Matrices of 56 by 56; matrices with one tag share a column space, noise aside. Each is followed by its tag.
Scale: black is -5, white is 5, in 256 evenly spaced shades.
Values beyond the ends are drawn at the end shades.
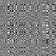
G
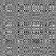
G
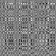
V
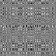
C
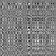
V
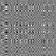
G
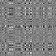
C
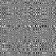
C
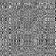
V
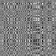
V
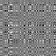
G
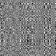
V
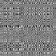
C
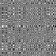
C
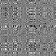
C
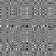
C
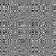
G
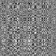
V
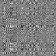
C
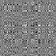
G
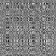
V
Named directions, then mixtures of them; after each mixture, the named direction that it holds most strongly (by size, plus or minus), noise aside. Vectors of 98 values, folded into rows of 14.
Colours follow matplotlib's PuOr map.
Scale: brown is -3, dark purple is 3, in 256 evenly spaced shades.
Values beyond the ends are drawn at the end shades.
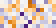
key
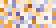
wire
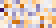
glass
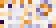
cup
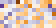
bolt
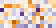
key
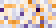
key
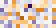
wire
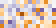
key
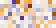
wire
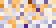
key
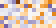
bolt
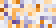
glass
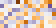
bolt
